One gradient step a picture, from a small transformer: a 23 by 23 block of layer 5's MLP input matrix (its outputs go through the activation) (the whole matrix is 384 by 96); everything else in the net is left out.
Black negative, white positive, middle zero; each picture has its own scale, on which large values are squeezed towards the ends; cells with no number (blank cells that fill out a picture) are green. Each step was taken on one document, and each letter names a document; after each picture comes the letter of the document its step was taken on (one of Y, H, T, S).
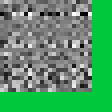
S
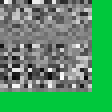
S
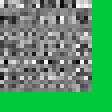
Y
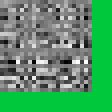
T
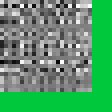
Y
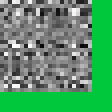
S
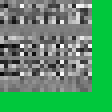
Y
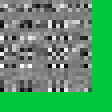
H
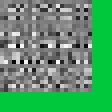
T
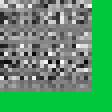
Y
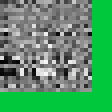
T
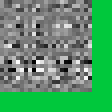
T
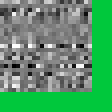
S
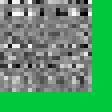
S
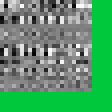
Y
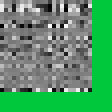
H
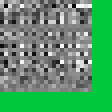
Y
